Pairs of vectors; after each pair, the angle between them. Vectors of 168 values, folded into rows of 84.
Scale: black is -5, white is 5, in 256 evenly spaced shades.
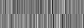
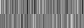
orthogonal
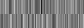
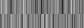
partly aligned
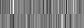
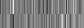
nearly parallel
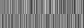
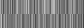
partly aligned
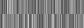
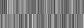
nearly parallel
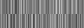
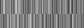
partly opposed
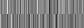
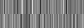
orthogonal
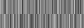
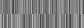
orthogonal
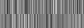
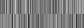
partly opposed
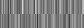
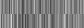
partly opposed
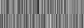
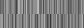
nearly opposite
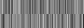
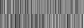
partly opposed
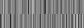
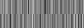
nearly parallel
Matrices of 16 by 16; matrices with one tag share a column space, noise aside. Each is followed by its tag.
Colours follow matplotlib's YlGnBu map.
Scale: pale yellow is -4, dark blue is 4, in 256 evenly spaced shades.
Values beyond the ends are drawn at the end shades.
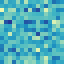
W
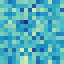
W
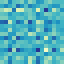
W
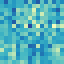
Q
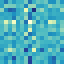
W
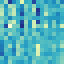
Q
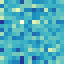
W
